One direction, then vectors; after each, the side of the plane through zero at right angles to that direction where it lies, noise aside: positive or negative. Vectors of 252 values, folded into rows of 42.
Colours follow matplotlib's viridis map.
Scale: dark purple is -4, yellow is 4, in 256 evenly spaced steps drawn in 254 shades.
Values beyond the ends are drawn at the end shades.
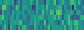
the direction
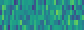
positive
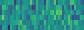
positive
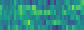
negative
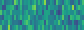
negative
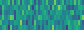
positive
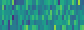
positive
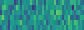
positive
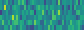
positive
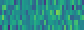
positive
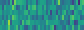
negative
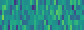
positive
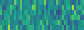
negative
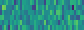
positive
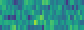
positive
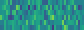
positive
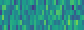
positive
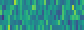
negative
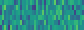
positive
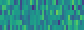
positive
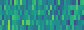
negative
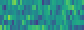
negative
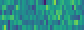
positive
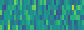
negative
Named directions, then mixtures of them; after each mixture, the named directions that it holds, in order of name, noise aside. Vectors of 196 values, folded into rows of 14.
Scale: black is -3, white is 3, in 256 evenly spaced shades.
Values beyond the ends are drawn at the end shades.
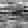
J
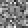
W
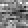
J, W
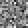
W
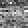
J, W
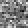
J, W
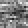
J, W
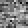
J, W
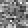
J, W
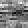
J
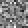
W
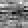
J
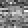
J, W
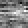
J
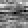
J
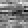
J
